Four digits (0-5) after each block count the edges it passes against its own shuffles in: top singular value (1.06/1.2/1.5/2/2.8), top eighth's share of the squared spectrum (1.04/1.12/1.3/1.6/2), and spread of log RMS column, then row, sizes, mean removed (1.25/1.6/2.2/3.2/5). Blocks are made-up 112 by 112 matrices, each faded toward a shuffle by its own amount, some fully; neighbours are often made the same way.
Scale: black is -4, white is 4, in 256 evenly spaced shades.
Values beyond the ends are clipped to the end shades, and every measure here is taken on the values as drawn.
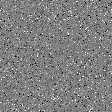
0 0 0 0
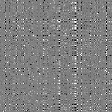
5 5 3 3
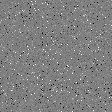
2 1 0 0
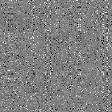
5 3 2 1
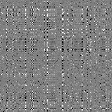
5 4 3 3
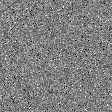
0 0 0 0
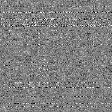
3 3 1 4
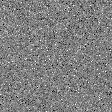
1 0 0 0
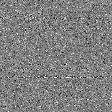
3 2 0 2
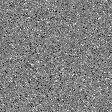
0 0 0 0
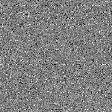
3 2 0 2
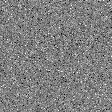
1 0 0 0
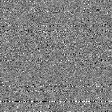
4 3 0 3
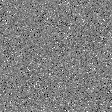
0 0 0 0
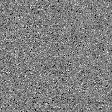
3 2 0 0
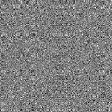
4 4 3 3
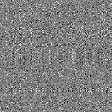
4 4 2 2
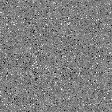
3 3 1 2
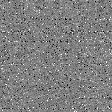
3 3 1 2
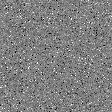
1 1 0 0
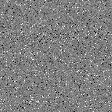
2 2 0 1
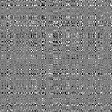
5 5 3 4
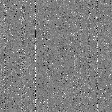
3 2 2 0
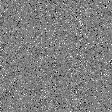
1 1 2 0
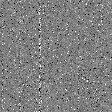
2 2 2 0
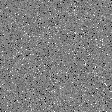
1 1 1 0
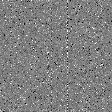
2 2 2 0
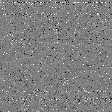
3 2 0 2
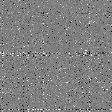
3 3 2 2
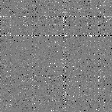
3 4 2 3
